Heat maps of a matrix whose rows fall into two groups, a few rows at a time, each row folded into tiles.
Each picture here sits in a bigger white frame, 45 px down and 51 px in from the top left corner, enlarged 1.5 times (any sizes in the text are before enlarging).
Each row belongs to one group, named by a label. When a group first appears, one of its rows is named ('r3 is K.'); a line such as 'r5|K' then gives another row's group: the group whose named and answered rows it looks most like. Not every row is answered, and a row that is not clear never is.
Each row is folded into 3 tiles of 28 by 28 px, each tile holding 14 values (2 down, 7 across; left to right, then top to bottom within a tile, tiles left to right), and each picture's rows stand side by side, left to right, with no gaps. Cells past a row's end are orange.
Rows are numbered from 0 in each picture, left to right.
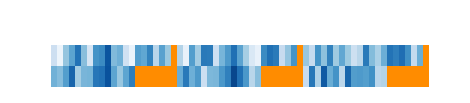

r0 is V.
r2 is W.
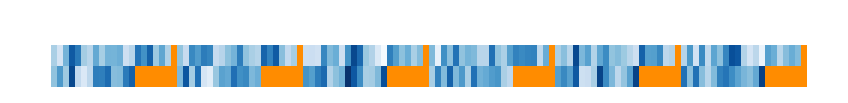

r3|W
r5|V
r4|V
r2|V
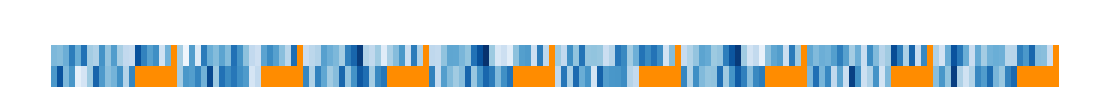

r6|W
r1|W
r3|V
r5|V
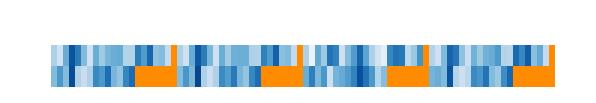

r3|V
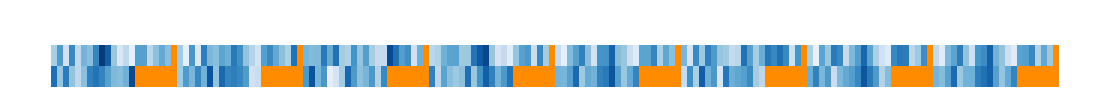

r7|V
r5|W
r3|V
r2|W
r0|V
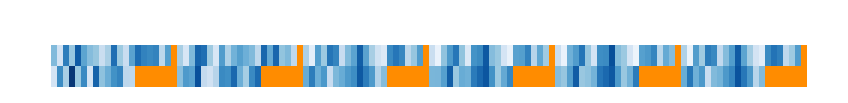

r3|V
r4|V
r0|W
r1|V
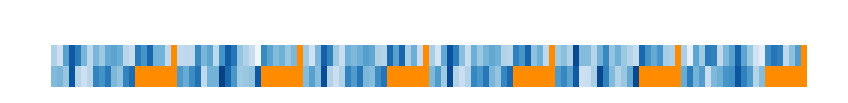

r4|V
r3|V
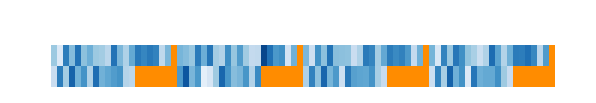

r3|W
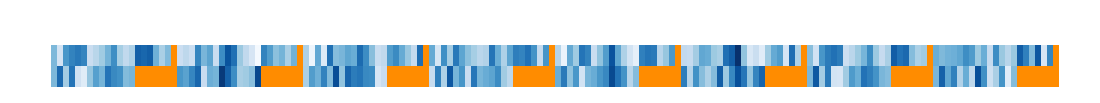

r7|W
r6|W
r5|V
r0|W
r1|V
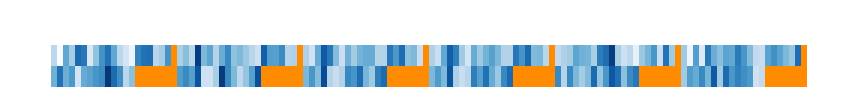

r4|V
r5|W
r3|V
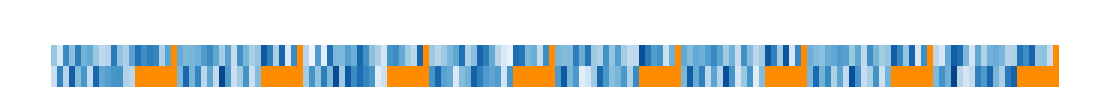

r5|W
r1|W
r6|W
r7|V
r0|W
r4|W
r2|W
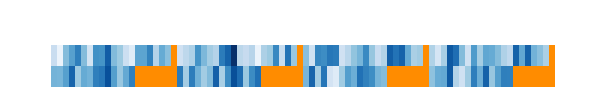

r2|W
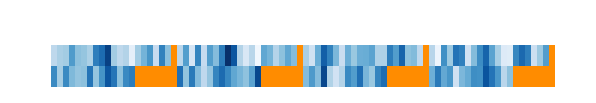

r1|V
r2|V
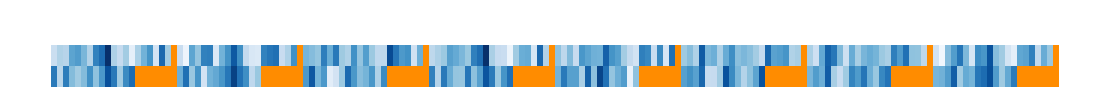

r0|V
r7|V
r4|W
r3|V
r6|V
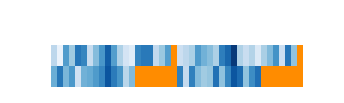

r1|V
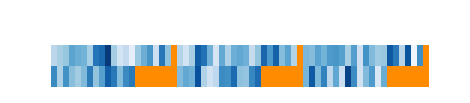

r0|V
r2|W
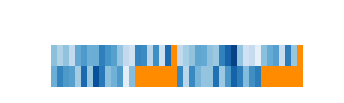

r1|V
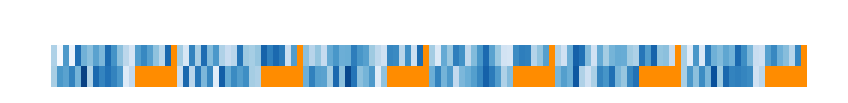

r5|W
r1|W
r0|W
